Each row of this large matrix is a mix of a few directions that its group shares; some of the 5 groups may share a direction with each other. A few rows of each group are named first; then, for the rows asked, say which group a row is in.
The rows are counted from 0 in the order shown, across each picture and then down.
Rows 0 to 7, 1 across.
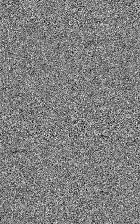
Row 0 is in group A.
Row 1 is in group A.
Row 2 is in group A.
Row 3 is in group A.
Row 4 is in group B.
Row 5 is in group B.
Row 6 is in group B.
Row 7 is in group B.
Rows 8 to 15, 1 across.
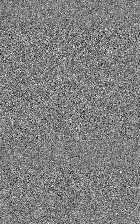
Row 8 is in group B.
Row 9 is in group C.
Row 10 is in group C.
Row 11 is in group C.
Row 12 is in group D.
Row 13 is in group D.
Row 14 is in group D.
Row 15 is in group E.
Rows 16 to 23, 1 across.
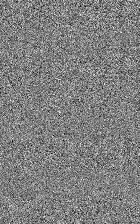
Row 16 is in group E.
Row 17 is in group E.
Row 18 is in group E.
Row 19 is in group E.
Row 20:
A
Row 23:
D
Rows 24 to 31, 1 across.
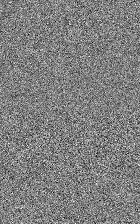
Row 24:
B
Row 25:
E
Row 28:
B
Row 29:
D
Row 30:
D
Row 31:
A
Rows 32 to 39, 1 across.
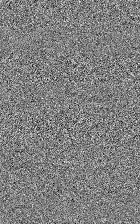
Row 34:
B
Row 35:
A
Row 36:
B
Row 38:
C
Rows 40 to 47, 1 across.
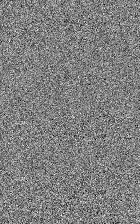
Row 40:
B
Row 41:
A
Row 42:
B
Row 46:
C
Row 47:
E
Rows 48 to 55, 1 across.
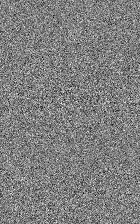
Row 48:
C
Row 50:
E
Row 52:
E
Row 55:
B
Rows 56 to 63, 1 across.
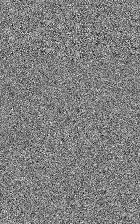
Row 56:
D
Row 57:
D
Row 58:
C
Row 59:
D
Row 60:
A
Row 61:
E
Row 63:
A
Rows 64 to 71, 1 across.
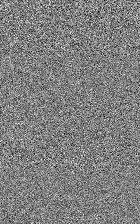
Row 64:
E
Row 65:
D
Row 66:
D
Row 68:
A
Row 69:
B
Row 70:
C
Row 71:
A
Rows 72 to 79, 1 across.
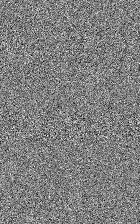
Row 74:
E
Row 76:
B
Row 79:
E
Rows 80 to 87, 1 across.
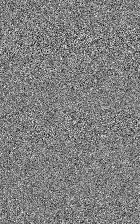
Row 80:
D
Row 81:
B
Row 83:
C
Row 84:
B
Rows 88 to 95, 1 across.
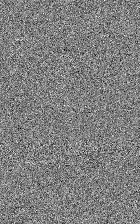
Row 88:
E
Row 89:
A
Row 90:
D
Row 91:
B
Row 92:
D
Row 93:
E
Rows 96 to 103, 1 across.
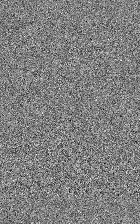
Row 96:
B
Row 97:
A
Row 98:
E
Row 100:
E
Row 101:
B
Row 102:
B
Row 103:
A
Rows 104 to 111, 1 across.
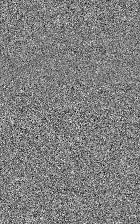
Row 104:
A
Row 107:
C
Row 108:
D
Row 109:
D
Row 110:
B
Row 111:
E
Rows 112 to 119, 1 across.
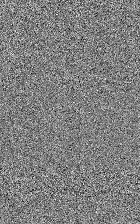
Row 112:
D
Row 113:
A
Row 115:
C
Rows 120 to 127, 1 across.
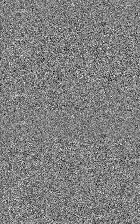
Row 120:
C
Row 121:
A
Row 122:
C
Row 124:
C
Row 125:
E
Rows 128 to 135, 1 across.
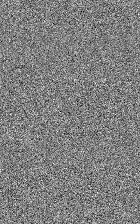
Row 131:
C
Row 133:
A
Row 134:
C
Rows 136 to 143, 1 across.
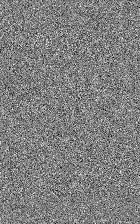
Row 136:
E
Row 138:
A
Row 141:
C
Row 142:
E
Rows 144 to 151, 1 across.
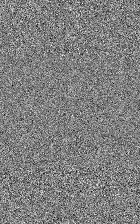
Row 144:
D
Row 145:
A
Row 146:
E
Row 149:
E
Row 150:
E
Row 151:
C
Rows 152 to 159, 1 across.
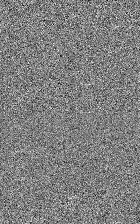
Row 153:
C
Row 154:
E
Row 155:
E
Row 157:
B
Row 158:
C
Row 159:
E
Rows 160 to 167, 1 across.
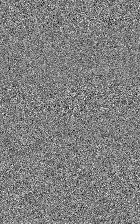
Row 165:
D
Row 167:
A
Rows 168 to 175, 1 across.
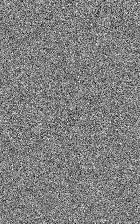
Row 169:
D
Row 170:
A
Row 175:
A
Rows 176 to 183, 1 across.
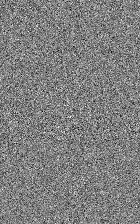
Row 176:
D
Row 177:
C
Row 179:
B
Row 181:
A
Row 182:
B
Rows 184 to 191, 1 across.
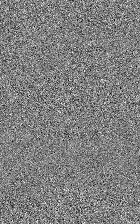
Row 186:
A
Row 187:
D
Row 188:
A
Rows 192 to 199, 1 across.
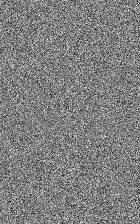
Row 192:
C
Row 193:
B
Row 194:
D
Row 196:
A
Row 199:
A
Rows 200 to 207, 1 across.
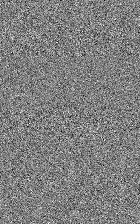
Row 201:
D
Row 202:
C
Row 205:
D
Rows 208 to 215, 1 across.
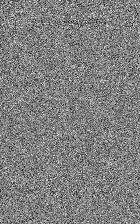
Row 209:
D
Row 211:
E
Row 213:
C
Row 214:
B
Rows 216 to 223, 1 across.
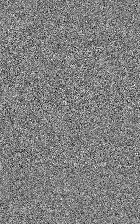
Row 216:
B
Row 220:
D
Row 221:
C
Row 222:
A
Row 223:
E
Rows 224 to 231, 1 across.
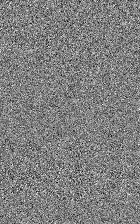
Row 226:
E
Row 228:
C
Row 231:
C
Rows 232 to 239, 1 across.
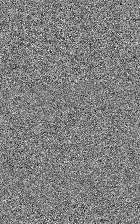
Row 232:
E
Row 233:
E
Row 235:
C
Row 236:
E
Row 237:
A
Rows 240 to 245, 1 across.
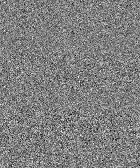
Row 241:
C
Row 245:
E
